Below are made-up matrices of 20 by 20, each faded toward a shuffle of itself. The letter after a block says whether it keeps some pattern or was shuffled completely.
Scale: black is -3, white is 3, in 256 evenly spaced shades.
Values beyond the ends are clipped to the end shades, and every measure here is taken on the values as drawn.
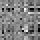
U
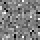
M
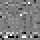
U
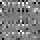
U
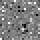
M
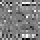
U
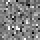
M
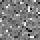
M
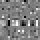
U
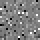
M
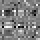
U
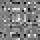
U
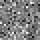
M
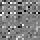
U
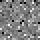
M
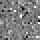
M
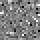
M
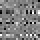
U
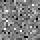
M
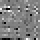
U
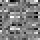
U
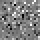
M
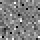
M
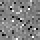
M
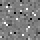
M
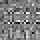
U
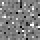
M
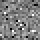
M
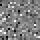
M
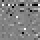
U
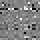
U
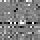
U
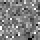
M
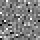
M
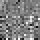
U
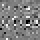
U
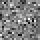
M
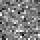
M
